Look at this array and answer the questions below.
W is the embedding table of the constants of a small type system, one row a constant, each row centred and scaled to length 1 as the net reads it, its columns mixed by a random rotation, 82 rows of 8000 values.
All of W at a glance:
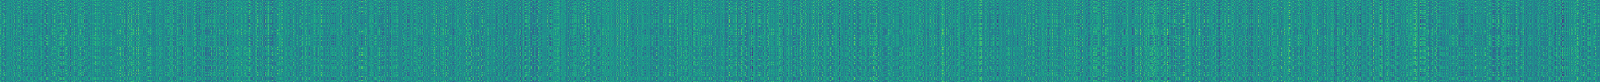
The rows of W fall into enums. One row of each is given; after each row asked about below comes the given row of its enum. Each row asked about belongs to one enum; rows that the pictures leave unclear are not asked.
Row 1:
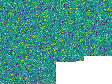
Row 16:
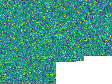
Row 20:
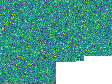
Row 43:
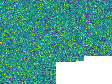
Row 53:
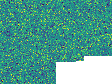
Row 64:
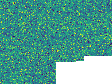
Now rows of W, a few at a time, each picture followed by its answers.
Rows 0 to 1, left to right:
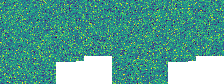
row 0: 43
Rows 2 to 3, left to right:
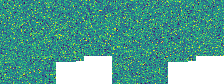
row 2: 16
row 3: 20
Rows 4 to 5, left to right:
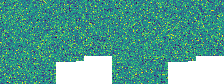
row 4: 43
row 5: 16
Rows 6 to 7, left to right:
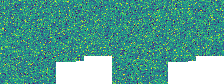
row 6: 20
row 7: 1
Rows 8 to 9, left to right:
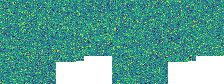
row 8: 64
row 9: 20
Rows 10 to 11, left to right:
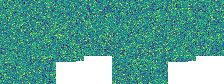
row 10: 16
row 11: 1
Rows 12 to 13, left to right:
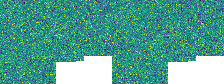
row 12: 16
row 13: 43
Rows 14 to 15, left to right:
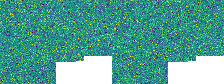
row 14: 53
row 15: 20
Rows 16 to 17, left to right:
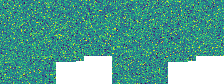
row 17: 20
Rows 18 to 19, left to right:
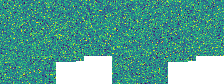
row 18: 16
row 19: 20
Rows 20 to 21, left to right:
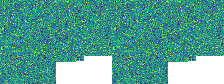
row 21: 20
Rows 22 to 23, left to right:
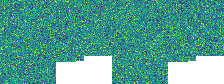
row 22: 20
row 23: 43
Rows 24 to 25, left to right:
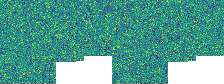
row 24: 16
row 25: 20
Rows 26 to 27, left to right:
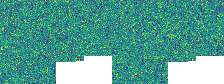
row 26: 20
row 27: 16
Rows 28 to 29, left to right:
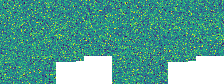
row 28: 16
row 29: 64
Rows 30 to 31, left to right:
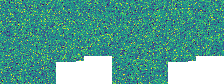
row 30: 53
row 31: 1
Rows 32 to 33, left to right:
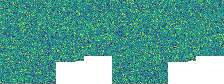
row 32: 64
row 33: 53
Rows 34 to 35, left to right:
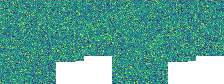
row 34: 64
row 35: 43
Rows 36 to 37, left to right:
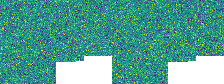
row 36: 20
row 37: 43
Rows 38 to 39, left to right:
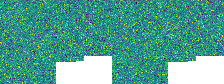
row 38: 43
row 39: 16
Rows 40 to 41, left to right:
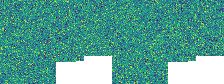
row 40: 20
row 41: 43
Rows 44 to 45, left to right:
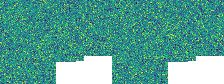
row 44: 43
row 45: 16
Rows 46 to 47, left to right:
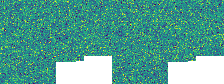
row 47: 53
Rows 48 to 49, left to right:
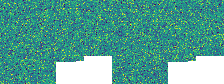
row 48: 1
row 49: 53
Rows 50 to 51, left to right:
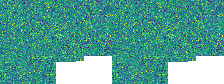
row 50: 16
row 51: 16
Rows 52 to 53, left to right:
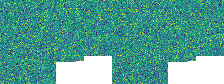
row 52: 1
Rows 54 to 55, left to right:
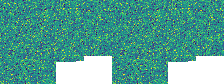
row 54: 1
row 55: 1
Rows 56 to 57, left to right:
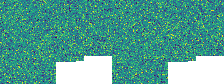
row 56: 43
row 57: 16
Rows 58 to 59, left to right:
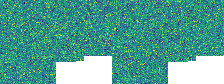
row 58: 16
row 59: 20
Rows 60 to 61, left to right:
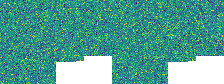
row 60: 1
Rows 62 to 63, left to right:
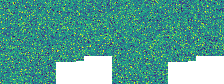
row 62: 64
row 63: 43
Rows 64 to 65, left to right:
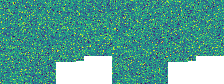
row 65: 20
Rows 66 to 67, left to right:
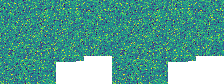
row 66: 1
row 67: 1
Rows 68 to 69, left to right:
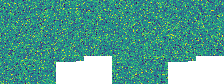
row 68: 1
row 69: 16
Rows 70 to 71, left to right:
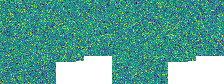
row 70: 53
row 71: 16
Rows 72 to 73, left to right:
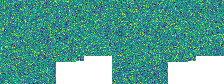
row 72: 20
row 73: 53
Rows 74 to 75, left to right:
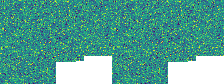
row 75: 20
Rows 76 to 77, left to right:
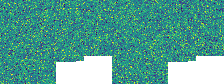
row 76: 1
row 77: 43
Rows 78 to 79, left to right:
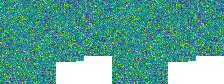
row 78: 43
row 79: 43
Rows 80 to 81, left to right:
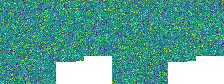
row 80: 1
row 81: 64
